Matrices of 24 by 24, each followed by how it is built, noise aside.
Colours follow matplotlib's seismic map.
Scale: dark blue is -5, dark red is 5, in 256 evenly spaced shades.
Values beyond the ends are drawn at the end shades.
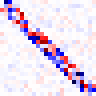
banded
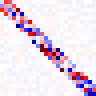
banded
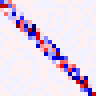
banded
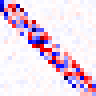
banded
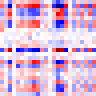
low rank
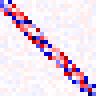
banded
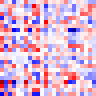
low rank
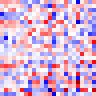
low rank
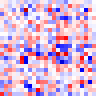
low rank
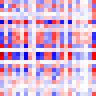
low rank
